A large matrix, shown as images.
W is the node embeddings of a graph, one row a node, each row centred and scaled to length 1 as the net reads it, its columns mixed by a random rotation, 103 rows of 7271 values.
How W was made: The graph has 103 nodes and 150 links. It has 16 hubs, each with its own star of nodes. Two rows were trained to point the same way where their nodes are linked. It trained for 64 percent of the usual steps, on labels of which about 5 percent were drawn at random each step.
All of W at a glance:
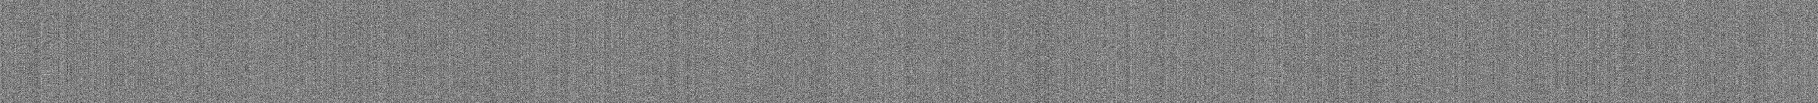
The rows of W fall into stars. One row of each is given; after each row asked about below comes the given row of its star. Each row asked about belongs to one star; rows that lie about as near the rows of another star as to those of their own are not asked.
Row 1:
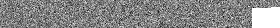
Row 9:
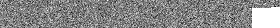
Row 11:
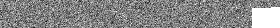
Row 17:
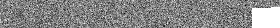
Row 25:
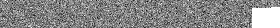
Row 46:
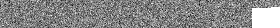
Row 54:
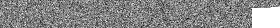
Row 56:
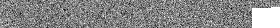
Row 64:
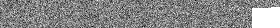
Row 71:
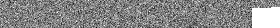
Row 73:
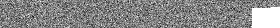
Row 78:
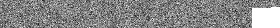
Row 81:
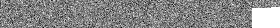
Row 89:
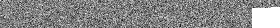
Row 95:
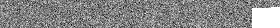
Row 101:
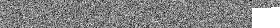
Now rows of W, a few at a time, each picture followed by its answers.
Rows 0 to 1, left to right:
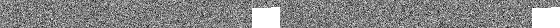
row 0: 101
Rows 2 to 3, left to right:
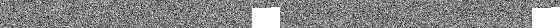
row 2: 89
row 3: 9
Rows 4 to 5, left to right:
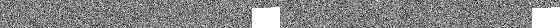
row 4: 95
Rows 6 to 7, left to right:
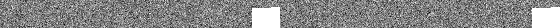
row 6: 17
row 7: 17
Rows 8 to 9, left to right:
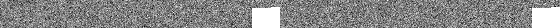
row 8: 89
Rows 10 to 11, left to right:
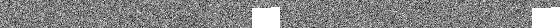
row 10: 46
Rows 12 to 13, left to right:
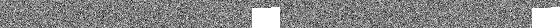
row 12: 9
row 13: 64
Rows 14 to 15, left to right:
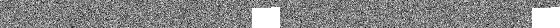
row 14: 9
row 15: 11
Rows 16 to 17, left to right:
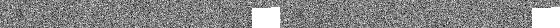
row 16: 17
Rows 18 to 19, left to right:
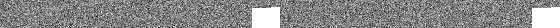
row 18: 73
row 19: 25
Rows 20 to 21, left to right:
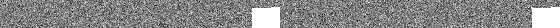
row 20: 1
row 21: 54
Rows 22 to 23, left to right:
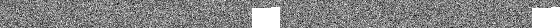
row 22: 64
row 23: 1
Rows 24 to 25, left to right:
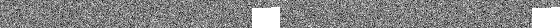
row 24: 95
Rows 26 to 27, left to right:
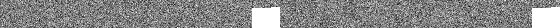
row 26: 81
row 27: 89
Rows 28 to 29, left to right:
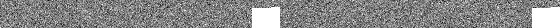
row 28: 95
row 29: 73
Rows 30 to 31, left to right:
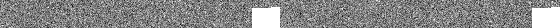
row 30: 46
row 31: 56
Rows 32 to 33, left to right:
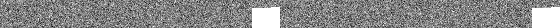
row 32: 81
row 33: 78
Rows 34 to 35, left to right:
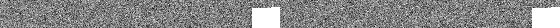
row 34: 71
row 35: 89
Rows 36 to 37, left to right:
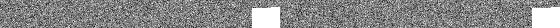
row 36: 73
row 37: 17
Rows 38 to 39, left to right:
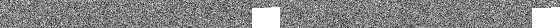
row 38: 25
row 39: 56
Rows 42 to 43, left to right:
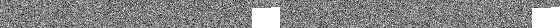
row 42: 81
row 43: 54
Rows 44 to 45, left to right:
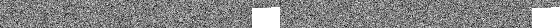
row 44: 71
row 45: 81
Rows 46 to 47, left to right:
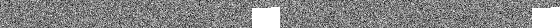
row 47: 54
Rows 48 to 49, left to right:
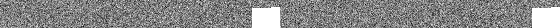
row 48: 56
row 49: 46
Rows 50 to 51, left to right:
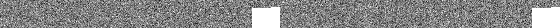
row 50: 71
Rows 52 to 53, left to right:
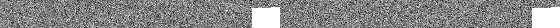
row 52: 101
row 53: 89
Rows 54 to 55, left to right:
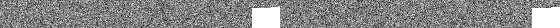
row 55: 101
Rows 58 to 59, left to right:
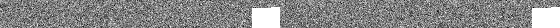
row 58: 73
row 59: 1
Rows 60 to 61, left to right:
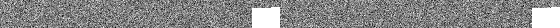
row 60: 56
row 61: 25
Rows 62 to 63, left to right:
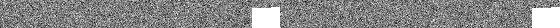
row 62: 78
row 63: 95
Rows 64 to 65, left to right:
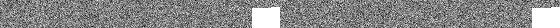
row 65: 9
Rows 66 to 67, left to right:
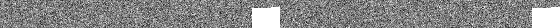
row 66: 54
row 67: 73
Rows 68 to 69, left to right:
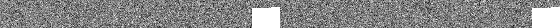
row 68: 71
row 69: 11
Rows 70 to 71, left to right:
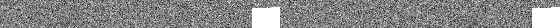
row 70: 95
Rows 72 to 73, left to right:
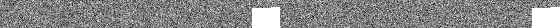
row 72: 95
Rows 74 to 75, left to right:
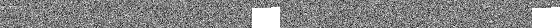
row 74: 101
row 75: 56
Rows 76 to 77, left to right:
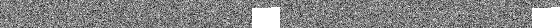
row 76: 25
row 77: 64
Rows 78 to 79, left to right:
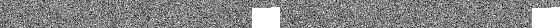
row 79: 81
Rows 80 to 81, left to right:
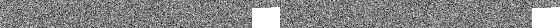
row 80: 101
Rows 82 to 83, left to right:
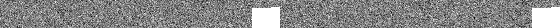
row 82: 95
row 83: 78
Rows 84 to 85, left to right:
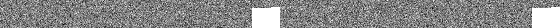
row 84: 64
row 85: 71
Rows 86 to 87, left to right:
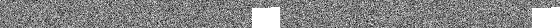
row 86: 89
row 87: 101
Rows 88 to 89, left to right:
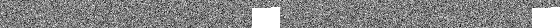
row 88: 101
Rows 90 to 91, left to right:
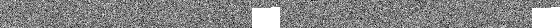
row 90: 56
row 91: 89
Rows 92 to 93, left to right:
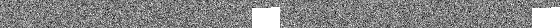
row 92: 46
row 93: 71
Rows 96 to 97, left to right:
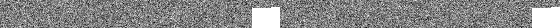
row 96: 78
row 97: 78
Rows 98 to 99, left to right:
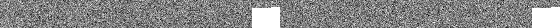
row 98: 56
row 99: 1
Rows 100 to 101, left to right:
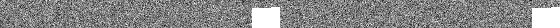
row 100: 78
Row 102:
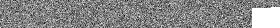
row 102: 71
